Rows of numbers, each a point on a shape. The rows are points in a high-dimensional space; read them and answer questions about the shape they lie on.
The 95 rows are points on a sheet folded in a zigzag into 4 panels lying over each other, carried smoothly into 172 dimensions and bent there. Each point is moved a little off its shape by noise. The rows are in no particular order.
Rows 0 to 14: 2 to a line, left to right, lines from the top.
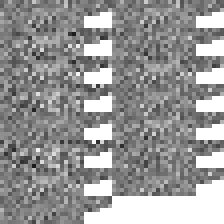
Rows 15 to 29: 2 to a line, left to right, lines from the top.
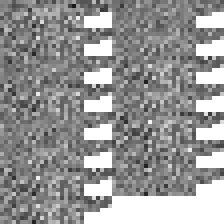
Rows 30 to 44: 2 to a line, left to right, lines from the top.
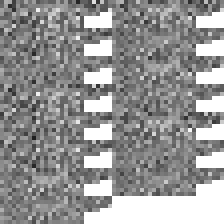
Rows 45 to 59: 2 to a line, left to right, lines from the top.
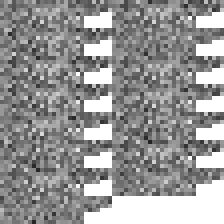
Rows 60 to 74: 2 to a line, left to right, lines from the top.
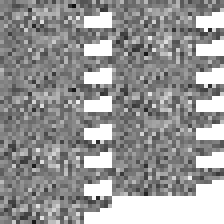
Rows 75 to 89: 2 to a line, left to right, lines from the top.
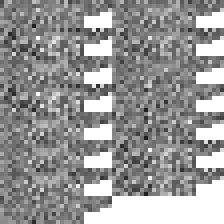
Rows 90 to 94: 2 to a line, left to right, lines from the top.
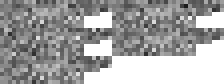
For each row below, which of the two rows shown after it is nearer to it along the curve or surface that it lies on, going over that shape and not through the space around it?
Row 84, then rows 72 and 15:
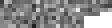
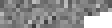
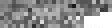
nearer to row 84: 72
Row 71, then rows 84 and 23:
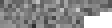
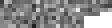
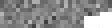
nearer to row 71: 23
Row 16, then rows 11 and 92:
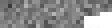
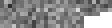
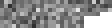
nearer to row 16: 11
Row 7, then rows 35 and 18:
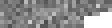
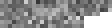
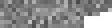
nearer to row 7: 35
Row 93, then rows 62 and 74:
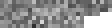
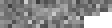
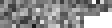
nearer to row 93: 62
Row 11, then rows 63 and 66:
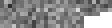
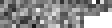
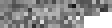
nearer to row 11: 63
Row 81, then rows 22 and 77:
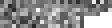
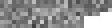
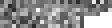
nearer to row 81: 77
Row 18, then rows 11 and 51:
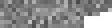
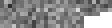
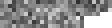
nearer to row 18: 51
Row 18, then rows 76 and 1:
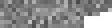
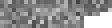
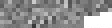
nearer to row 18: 76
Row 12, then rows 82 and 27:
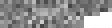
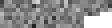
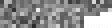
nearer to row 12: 82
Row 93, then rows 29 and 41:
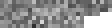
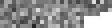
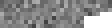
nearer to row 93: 41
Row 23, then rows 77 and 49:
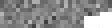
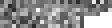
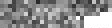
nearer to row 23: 49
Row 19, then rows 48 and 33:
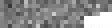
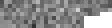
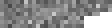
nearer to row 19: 33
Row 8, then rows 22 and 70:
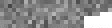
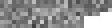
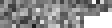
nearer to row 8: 22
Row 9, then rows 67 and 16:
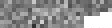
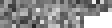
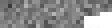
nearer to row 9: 16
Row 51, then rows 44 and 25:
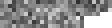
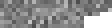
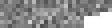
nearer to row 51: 44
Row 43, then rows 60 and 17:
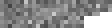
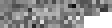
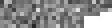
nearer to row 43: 60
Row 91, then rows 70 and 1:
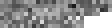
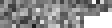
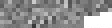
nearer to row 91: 1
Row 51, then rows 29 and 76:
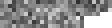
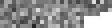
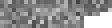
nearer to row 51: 76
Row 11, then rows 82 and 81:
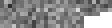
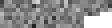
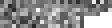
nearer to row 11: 82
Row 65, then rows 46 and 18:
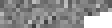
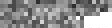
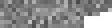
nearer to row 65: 18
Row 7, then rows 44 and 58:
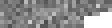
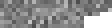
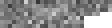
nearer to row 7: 58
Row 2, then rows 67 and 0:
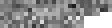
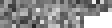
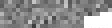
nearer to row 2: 0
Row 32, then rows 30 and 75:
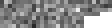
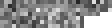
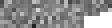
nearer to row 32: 30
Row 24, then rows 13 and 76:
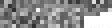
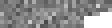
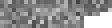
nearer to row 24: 76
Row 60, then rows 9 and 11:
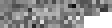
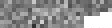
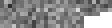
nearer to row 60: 9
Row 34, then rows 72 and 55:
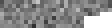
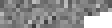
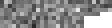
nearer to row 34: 72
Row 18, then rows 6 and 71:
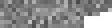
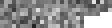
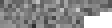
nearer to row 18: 71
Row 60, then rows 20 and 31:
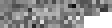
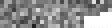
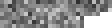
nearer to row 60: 31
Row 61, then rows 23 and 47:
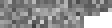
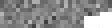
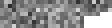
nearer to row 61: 23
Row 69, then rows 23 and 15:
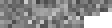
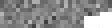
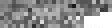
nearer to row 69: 15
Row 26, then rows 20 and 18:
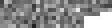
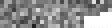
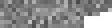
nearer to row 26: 20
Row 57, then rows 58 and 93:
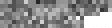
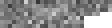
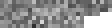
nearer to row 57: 58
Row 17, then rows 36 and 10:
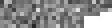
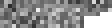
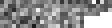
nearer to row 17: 36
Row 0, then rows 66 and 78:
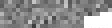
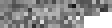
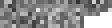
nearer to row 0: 66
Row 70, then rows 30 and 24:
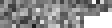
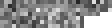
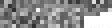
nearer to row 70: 30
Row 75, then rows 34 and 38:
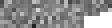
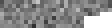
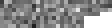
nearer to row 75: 34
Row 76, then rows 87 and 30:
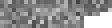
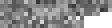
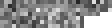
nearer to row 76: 87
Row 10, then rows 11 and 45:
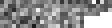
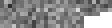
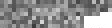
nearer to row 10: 11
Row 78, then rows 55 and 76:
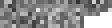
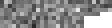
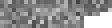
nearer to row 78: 55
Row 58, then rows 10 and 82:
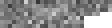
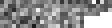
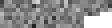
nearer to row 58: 82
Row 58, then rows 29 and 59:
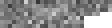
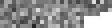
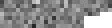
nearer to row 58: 59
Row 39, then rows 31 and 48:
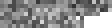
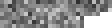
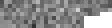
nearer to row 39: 31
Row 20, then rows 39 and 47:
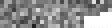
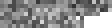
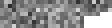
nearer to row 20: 47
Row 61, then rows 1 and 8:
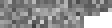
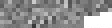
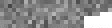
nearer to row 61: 1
